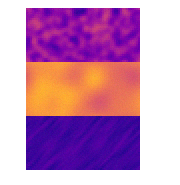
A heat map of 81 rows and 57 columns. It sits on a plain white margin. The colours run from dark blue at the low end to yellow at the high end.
It is made of 3 by 1 panels. Panel 1,1: low, blotchy. Panel 2,1: high, smooth. Panel 3,1: very low, slanting up to the right, faint in contrast.
